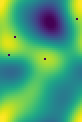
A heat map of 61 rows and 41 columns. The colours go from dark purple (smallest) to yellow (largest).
Values change most from cell to cell in the top right. There are four isolated cells, each far lower than the cells round it. The top middle is the ninth with the lowest average. Overall the values sit about 60% of the way up the scale.
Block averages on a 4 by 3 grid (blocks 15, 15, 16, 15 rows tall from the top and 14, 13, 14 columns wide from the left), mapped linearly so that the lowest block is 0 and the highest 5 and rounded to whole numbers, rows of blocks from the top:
403 / 533 / 243 / 533
